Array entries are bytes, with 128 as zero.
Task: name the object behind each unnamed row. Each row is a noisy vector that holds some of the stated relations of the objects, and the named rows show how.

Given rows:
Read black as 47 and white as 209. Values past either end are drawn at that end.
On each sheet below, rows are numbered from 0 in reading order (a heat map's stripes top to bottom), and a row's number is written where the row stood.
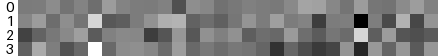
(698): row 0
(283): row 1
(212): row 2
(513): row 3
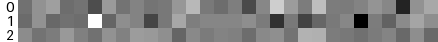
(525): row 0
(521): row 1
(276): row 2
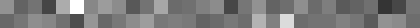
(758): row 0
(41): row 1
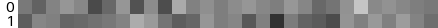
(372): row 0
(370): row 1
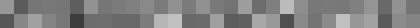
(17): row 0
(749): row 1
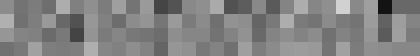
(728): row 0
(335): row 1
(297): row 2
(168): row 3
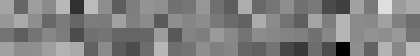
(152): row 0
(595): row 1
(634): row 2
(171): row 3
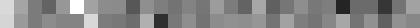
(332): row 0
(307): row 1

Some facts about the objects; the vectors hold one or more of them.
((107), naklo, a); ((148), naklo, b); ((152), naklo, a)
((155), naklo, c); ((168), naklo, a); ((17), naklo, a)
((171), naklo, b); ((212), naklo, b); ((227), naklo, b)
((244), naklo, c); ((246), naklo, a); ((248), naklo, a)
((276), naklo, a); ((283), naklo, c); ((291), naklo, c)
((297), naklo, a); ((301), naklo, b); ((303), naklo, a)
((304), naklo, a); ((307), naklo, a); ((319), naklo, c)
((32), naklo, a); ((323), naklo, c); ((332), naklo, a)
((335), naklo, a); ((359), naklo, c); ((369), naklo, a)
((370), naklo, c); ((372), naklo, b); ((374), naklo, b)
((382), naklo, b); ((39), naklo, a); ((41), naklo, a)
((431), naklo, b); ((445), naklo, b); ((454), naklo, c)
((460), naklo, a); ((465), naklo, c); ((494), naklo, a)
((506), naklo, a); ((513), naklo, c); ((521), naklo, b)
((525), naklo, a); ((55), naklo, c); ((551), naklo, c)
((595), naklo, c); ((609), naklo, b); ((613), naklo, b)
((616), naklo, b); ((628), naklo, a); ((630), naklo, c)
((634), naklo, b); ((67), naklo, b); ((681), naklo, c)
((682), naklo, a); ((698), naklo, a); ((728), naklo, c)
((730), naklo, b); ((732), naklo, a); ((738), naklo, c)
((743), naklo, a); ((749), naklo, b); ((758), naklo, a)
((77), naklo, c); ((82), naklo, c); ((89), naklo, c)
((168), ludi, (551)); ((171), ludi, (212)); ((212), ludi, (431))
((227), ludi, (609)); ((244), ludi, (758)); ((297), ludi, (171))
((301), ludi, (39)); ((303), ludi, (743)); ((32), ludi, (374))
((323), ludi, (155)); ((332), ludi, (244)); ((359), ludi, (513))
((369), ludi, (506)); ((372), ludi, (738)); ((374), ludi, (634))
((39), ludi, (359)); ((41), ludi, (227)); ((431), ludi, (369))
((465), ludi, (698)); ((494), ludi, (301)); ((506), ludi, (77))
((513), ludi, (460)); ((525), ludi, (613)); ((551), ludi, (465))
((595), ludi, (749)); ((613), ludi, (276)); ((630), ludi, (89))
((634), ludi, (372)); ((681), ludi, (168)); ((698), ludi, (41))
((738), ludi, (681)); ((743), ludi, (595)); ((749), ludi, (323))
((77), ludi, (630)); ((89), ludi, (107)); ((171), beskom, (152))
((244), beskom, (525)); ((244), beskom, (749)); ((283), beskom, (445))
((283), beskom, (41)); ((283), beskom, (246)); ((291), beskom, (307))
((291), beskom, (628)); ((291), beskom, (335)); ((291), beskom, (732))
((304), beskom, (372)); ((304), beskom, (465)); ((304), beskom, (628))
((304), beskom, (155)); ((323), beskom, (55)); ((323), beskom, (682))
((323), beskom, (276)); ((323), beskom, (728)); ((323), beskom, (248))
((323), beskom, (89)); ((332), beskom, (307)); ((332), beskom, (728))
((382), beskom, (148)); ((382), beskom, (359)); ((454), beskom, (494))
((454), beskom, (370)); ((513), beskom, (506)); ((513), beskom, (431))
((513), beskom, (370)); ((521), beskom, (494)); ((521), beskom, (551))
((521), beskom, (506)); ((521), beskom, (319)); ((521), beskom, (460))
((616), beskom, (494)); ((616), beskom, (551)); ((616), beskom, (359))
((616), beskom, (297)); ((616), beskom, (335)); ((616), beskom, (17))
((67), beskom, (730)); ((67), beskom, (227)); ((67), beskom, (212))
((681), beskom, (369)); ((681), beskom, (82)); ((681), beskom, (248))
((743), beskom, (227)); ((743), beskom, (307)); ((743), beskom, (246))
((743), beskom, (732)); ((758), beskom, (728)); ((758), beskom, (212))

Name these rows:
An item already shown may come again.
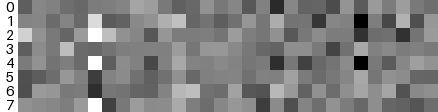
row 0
(370)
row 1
(283)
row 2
(332)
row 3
(431)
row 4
(521)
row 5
(730)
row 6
(749)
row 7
(323)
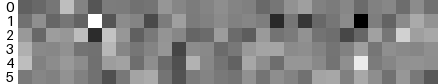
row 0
(609)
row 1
(521)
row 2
(152)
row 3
(732)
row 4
(628)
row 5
(82)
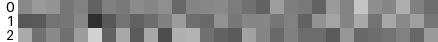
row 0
(595)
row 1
(148)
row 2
(304)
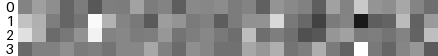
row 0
(595)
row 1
(743)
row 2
(291)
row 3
(369)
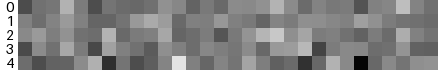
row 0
(445)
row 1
(55)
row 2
(246)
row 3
(227)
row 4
(382)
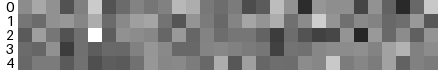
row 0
(244)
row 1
(248)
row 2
(513)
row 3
(551)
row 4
(359)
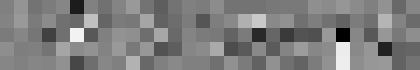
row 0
(630)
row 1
(246)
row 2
(454)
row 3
(728)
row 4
(155)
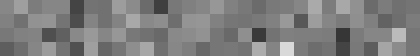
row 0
(89)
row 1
(738)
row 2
(494)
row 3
(41)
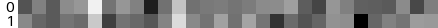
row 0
(67)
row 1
(616)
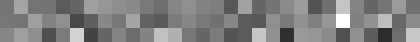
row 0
(506)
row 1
(465)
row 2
(244)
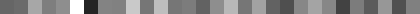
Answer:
(681)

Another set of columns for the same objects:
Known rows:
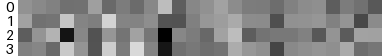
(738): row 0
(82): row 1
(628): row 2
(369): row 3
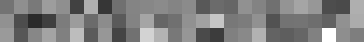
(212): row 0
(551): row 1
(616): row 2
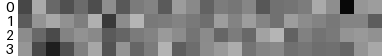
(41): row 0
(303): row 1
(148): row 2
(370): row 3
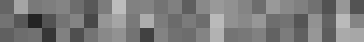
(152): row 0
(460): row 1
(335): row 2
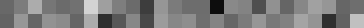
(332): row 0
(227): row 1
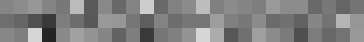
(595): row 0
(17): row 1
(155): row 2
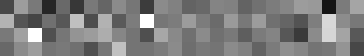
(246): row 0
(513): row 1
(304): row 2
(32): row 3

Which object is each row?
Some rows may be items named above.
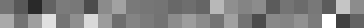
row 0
(506)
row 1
(681)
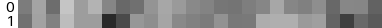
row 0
(609)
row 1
(749)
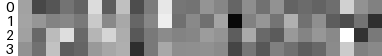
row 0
(454)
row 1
(244)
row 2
(323)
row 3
(291)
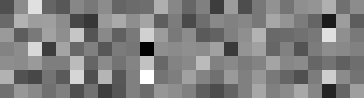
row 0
(743)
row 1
(525)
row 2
(382)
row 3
(372)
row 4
(595)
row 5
(513)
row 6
(445)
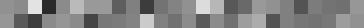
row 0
(155)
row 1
(431)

